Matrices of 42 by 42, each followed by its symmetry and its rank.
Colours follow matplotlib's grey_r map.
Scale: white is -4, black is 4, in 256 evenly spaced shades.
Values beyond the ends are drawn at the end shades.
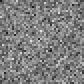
symmetric, full rank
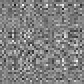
neither, rank five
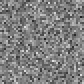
neither, full rank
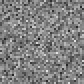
neither, full rank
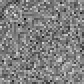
symmetric, full rank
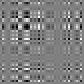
symmetric, rank one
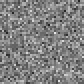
neither, full rank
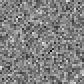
symmetric, full rank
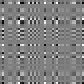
symmetric, rank one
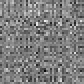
neither, rank five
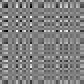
symmetric, rank one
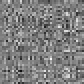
neither, rank five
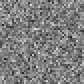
neither, full rank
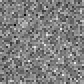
symmetric, full rank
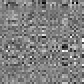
neither, rank five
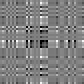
symmetric, rank one
